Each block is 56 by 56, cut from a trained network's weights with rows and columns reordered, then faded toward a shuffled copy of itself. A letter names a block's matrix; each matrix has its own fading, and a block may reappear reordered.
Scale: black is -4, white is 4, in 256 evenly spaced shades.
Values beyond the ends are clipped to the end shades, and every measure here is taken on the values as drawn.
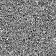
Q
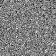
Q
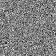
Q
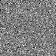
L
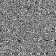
L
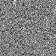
Q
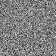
L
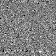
L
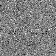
L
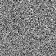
Q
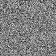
Q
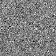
L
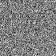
Q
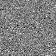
L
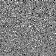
L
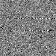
L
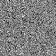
Q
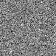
Q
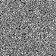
L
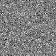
L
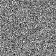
Q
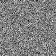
Q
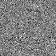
L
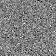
L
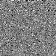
L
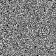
Q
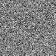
Q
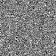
Q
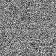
Q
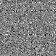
L
